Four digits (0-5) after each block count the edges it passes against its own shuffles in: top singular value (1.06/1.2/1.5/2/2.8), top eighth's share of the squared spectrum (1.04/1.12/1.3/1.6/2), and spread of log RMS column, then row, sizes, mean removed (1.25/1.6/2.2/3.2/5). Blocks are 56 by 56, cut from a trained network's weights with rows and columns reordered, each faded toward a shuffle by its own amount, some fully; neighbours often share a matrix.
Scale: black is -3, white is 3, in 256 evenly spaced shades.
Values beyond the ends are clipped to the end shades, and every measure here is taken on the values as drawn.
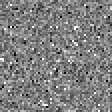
1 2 0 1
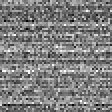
4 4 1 2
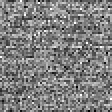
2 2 0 0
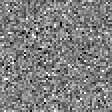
0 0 0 0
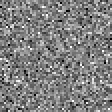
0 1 0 0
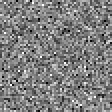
0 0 0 0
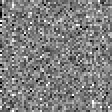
3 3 1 0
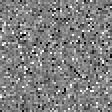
1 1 0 1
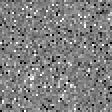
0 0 0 0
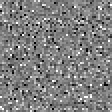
2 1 0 0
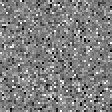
0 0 0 0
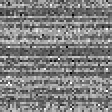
4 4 1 2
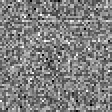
1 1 0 1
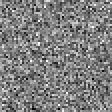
1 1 0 0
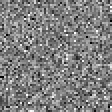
1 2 0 0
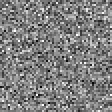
1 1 0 0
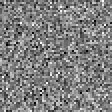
1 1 0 0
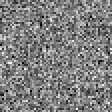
1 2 0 1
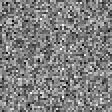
1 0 0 0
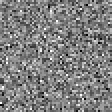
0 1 0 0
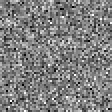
0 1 0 0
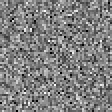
1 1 0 0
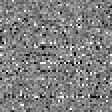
3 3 1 2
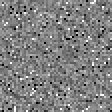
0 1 0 0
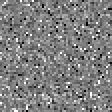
1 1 0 0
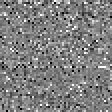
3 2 0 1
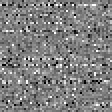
3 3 0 2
